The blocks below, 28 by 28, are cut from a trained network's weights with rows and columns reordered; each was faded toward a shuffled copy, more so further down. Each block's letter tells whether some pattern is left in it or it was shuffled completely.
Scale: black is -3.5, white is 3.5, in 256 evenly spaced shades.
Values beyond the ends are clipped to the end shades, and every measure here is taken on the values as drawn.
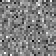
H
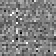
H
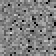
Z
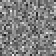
H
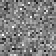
Z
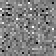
H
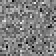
Z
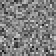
H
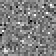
Z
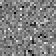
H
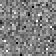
Z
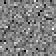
Z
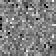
Z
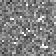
Z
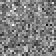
H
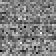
H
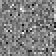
H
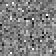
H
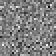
H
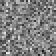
H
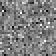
H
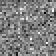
Z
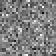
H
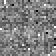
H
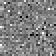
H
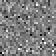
H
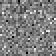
Z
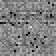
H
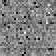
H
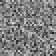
H
